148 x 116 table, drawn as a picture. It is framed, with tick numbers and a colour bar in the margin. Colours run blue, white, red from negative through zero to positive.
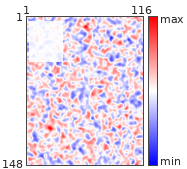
No overall slope runs across the table. Neither half mirrors the other. There are no lone odd cells. In the top left lies a patch that is calmer than the rest. The top left is the calmest part. The field is mottled with small blotches.
